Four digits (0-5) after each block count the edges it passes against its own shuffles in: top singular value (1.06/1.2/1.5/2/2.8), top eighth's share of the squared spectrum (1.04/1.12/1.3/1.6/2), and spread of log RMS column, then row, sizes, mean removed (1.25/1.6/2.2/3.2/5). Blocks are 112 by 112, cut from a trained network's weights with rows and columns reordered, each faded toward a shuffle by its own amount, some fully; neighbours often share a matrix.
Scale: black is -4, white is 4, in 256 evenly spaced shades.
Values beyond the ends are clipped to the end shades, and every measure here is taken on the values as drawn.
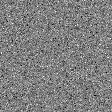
0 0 0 0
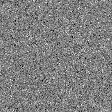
0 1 1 0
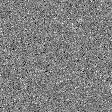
0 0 0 0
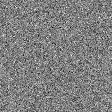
1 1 0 0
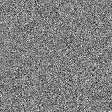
1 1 0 0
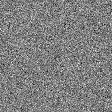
1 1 0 0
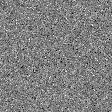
0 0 0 0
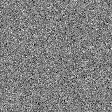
0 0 0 0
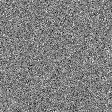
0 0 0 0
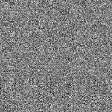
3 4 2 2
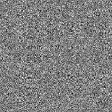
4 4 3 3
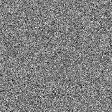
2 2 1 1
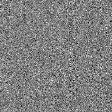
2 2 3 0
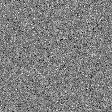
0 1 1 0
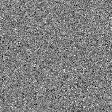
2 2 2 0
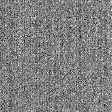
3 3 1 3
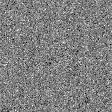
1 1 0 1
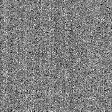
2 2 0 2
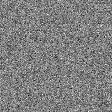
2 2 0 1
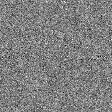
1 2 0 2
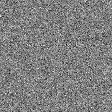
1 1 0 1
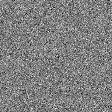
1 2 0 2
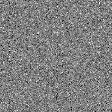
2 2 2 0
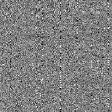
3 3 3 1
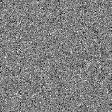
2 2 2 0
